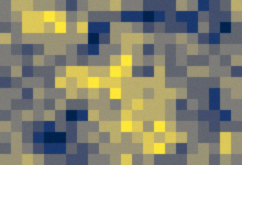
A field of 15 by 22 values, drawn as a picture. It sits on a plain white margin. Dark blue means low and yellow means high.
No overall slope runs across the table. The centre is the ninth with the highest average. On average the colour sits 50% of the way up the scale. The texture is blotchy. No row or column stands out.
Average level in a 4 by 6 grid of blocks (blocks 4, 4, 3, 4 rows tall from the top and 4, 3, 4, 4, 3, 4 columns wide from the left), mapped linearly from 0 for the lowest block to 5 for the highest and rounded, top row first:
4 4 2 2 1 1
2 3 4 4 2 2
2 2 4 5 3 1
2 0 3 5 3 3
